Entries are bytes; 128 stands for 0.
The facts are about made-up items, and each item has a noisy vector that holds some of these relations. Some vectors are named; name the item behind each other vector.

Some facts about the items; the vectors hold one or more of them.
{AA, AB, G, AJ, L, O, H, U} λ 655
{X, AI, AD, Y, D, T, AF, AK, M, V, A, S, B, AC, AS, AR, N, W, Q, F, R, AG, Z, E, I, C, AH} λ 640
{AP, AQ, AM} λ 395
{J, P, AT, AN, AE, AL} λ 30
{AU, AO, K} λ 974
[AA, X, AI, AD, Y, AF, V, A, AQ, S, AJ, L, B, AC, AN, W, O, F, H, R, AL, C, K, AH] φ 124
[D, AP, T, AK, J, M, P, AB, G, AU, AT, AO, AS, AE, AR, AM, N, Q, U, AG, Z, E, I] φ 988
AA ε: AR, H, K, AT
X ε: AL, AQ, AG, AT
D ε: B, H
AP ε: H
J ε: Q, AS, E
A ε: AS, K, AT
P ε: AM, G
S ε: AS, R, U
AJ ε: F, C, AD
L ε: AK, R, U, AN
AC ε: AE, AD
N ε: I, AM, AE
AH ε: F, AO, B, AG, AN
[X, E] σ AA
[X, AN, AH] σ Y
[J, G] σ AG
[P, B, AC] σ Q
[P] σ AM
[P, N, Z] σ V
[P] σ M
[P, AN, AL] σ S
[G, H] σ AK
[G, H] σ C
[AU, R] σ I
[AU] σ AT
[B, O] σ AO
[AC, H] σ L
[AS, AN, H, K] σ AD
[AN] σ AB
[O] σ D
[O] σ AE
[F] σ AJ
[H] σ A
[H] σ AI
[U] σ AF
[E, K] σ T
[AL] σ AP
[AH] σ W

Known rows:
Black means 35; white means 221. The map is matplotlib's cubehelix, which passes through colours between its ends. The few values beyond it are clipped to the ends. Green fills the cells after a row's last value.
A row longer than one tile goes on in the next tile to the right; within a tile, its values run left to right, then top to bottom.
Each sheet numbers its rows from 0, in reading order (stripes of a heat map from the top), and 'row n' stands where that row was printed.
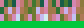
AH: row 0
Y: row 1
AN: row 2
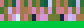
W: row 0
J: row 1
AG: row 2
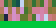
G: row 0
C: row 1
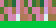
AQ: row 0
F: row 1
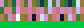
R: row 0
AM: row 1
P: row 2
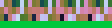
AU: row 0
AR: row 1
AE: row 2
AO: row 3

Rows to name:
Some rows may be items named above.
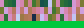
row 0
O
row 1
AS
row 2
B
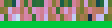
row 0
S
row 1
AC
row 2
K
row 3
U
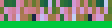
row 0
AC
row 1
AK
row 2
O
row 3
J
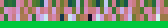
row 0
AC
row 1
V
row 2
T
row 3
Q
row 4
AN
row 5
F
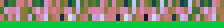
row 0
H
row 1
AL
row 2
AB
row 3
L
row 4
AP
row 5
Q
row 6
E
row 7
AN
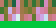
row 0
AA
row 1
AD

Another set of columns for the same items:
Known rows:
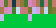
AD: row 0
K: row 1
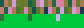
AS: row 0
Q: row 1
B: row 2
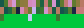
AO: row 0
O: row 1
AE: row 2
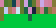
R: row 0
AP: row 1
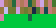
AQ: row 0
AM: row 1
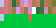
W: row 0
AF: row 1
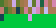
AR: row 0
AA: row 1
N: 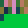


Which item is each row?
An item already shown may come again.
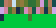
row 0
U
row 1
AK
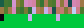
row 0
AU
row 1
AC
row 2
S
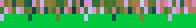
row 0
L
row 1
P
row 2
AK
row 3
H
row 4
AR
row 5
F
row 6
AA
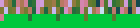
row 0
AQ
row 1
T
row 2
E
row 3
R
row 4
AK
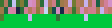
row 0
G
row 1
AL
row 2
AB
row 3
Y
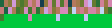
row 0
AS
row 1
V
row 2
AD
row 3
AN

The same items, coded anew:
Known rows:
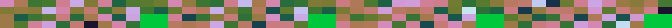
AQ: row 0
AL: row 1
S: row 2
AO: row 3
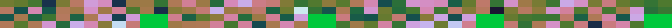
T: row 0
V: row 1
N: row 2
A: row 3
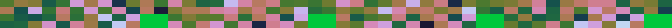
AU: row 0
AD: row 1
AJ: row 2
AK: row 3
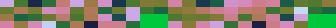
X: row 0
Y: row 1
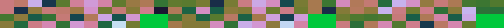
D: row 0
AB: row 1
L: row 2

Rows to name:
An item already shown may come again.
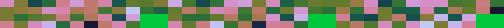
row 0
W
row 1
K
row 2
P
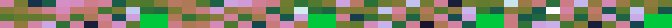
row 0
Y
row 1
S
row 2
F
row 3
O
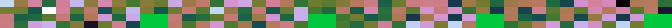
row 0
O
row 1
AC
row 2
AG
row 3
U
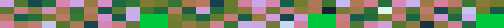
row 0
AN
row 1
AP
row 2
B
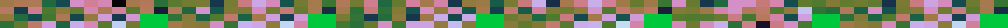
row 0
U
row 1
AB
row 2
G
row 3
Q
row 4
AA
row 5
AB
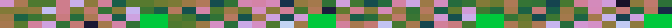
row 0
AQ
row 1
AR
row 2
AN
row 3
E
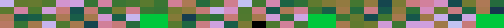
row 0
H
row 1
R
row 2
AS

